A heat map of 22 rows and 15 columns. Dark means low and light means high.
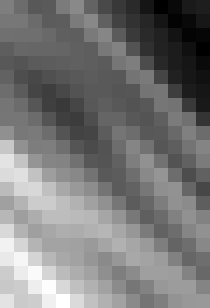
Values rise toward the bottom left. The top left is the smoothest part. Streaks slant down to the right. The top right is the ninth with the lowest average. The bottom left is the ninth with the highest average.
